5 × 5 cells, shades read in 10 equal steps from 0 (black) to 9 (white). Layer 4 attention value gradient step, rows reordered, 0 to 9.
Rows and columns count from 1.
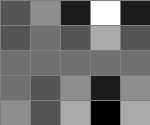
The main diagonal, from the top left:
3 4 4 1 6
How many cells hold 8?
0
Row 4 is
4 3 5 1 5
